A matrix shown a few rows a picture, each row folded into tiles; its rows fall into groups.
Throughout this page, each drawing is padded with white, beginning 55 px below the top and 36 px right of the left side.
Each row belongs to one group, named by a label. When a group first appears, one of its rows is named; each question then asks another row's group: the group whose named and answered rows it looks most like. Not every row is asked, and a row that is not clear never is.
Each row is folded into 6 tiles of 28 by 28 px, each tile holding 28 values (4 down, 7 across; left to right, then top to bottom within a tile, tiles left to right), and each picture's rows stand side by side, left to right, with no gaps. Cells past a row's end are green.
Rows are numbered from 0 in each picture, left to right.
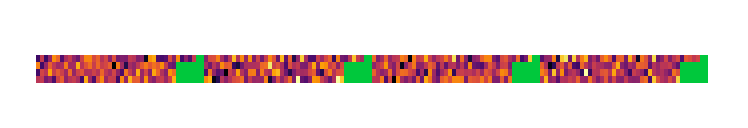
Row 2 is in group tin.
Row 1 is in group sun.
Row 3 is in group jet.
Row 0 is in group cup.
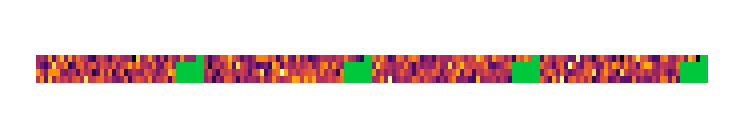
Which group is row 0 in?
jet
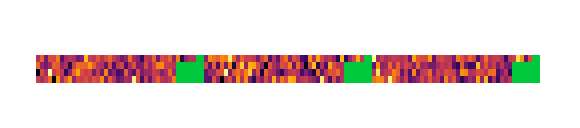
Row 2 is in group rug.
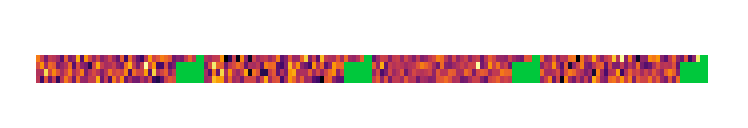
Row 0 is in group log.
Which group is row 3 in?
tin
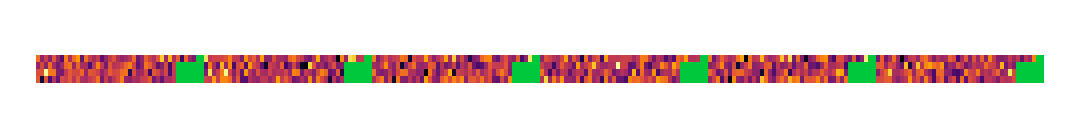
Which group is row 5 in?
cup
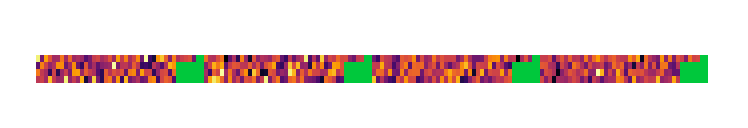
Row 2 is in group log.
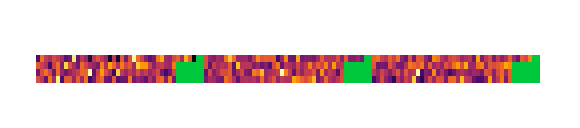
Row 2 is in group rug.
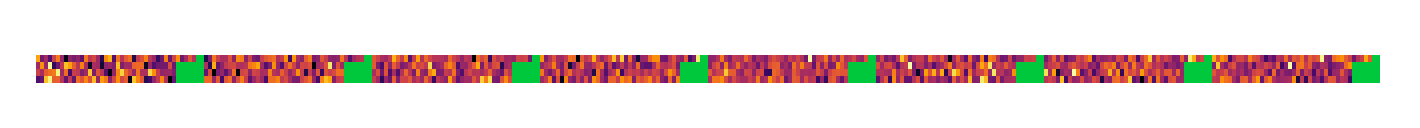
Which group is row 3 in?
tin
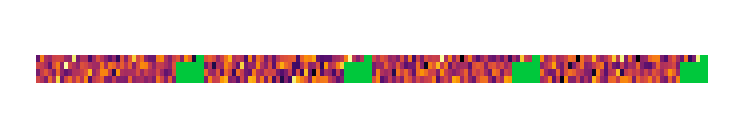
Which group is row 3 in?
tin
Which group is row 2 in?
sun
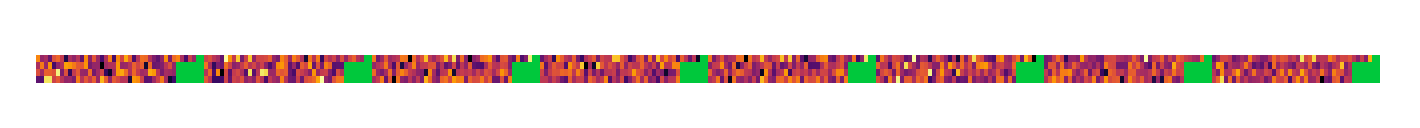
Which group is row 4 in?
tin
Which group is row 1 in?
jet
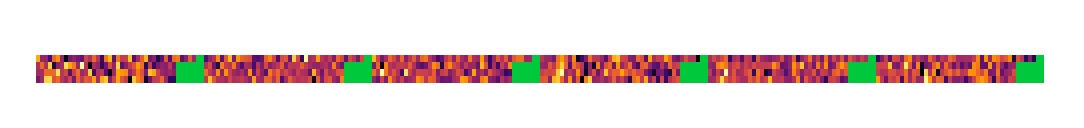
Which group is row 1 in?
jet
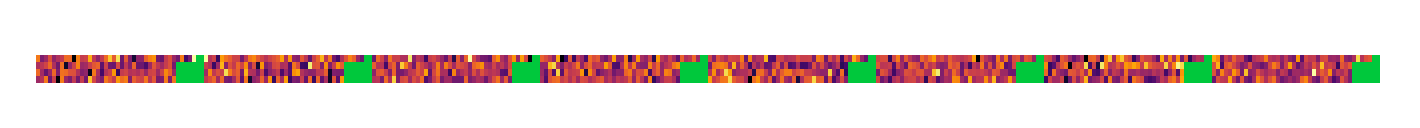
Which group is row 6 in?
rug
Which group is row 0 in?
tin
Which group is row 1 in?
rug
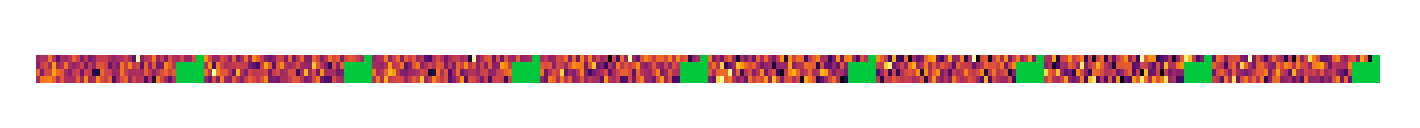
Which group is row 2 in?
jet
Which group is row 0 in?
jet
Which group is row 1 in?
log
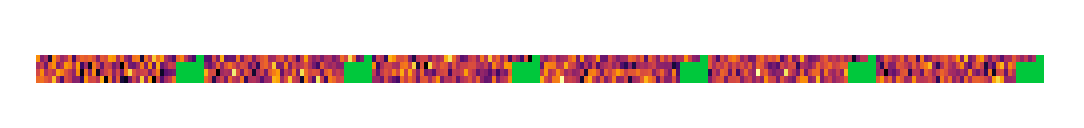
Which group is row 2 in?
rug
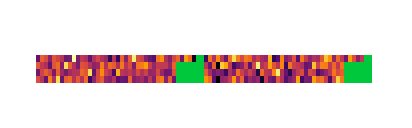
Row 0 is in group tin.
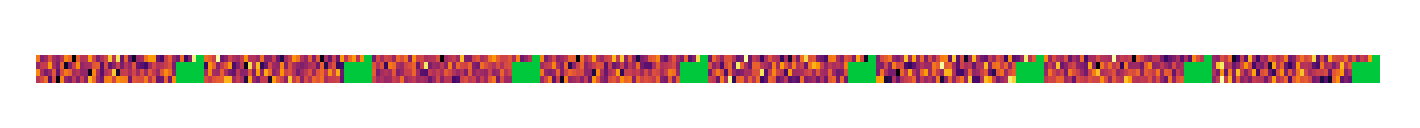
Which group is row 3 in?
tin
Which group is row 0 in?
tin
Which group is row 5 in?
sun
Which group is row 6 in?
sun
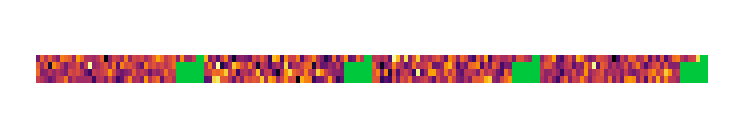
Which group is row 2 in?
jet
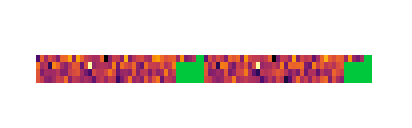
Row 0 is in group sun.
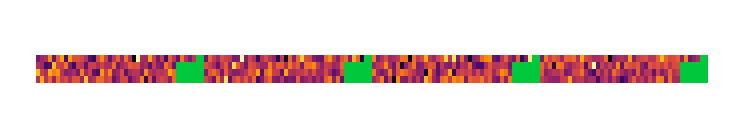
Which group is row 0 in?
jet
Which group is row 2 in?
tin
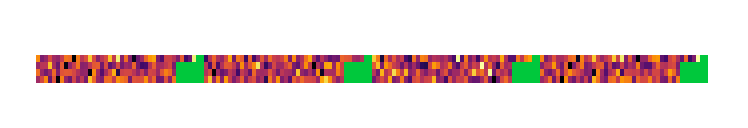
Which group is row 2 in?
log
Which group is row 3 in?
tin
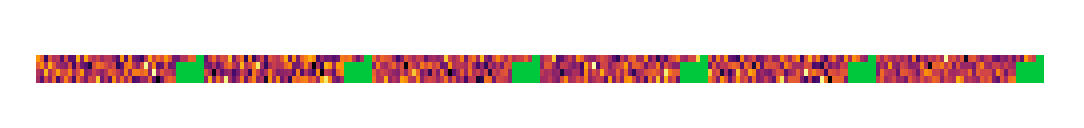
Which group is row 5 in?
sun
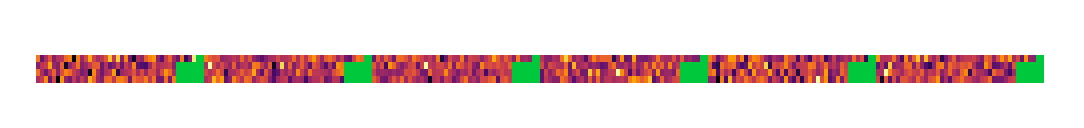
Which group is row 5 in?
log
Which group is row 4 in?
jet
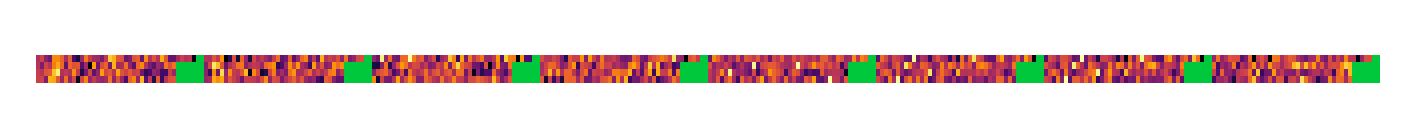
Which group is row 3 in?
log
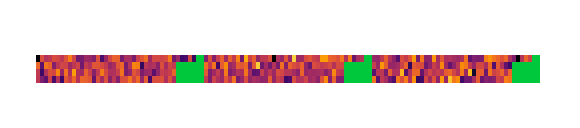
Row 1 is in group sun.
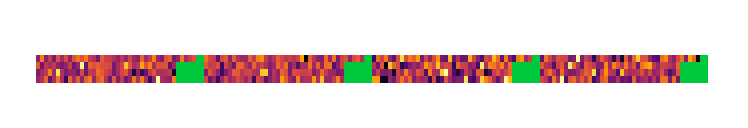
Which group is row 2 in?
sun
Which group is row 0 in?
cup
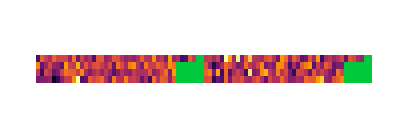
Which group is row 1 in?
jet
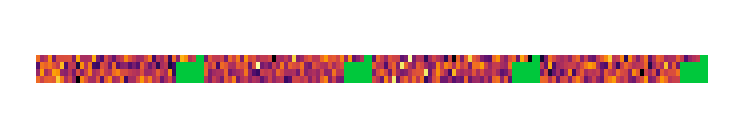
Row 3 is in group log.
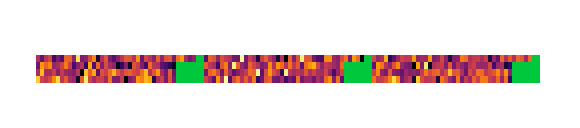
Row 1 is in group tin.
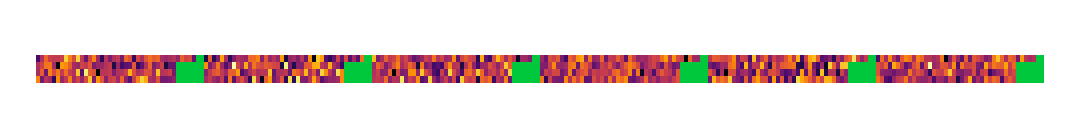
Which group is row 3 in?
log
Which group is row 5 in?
sun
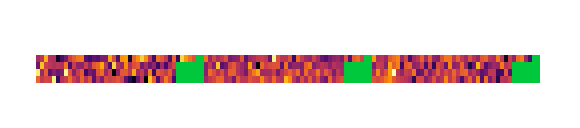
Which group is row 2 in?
rug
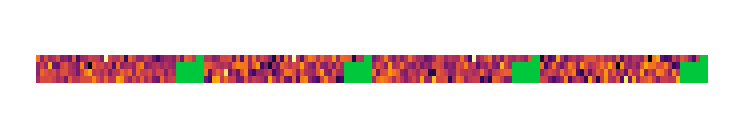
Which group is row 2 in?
jet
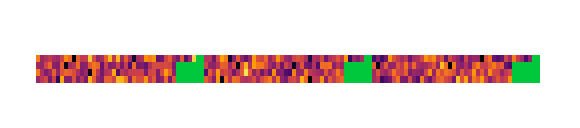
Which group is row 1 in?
cup
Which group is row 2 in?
cup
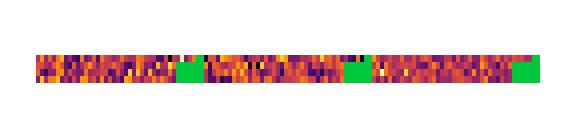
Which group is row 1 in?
rug
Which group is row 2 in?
log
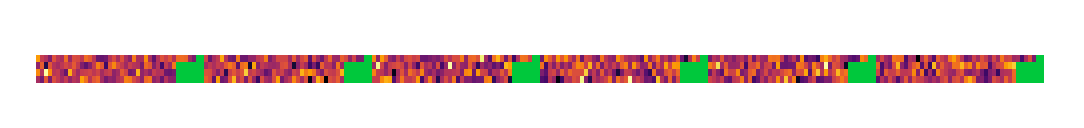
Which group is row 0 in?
log
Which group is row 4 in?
log
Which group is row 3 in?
rug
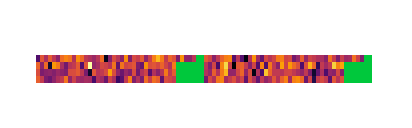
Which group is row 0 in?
sun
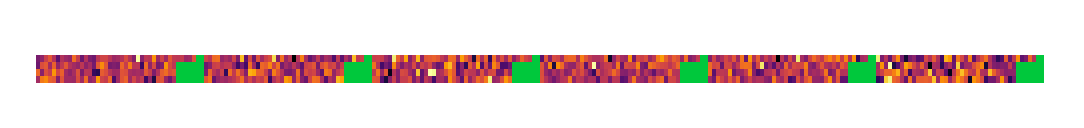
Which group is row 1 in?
sun
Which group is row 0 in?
jet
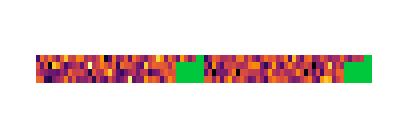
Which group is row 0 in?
sun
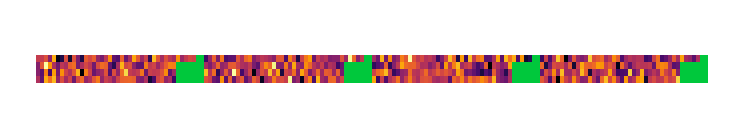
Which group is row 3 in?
cup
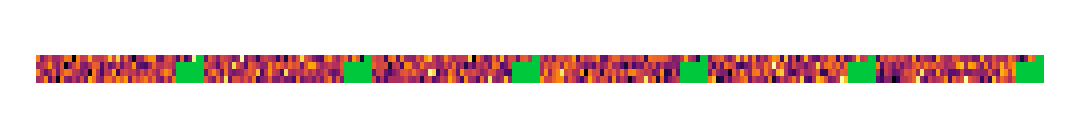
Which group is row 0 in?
tin
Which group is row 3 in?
rug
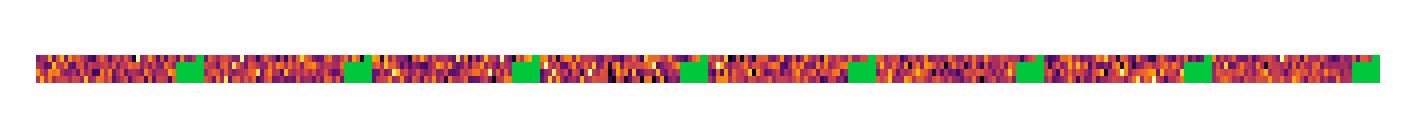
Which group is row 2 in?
log
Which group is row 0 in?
jet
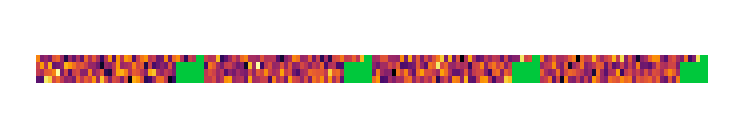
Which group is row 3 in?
tin
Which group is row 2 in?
sun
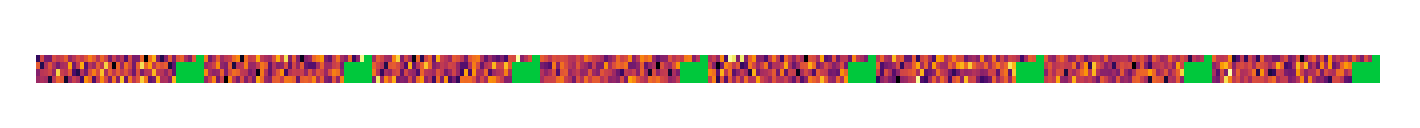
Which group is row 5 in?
rug
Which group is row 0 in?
cup
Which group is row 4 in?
jet
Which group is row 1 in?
tin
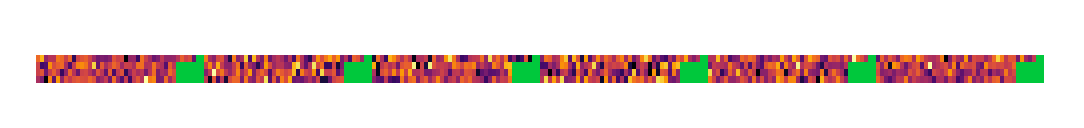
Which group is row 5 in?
sun
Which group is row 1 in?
log
